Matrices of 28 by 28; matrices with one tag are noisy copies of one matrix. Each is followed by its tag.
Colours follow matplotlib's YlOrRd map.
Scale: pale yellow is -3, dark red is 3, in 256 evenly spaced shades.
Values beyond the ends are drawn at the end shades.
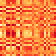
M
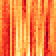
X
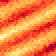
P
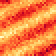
P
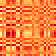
M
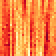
X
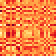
M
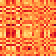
M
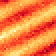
P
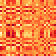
M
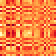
M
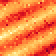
P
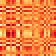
M
